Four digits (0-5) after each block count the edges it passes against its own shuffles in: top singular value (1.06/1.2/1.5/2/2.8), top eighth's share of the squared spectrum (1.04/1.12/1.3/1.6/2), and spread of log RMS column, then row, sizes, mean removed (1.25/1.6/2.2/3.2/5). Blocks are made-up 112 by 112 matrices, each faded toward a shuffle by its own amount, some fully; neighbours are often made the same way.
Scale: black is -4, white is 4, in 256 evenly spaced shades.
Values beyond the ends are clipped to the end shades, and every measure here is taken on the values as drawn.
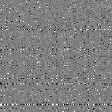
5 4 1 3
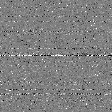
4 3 0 3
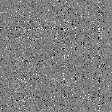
2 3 3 2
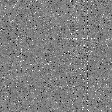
2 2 2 2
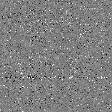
2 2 2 2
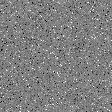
0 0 0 0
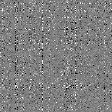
2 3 3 3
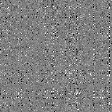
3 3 3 3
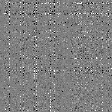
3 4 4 3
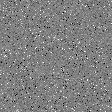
0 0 0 0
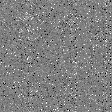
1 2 2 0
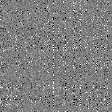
2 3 3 3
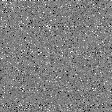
2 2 0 2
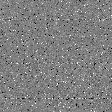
2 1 0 1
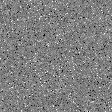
0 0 0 0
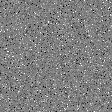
0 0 0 0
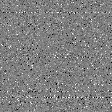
2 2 1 2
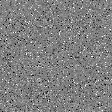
3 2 0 1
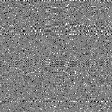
4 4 1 3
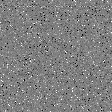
1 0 0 0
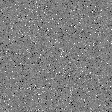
1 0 0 0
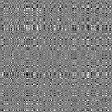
5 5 4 4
